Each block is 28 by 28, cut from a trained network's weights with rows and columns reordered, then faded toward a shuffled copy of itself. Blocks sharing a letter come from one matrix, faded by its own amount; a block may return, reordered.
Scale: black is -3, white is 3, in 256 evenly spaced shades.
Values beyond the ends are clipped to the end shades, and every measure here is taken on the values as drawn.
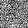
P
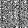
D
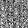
D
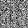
D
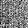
D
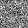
P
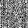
D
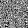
P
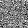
P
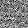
P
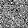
P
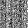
D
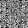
D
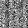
D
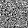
P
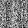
D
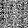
D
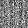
D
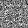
P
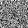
P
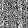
D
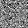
P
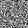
P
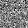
P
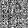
D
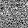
P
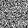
P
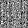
D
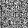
D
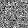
P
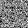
P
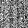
D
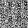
D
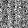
D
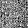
D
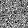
P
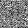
P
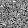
P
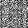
D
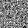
P
